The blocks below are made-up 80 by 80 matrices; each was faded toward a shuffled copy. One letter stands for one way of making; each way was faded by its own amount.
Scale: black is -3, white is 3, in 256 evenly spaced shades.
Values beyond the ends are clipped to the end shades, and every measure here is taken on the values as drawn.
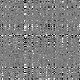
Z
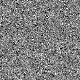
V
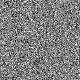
V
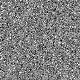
V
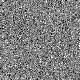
V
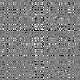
Z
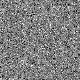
V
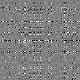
Z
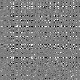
Z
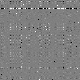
Z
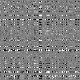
Z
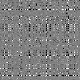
Z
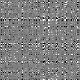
Z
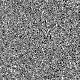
V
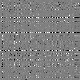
Z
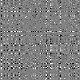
Z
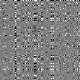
Z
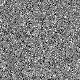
V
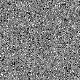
V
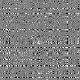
Z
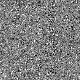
V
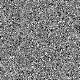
V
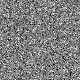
V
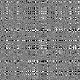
Z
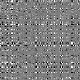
Z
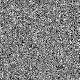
V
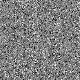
V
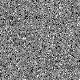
V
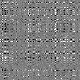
Z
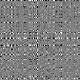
Z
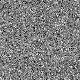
V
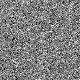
V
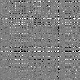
Z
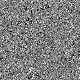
V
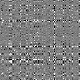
Z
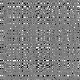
Z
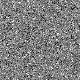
V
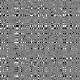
Z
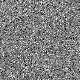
V
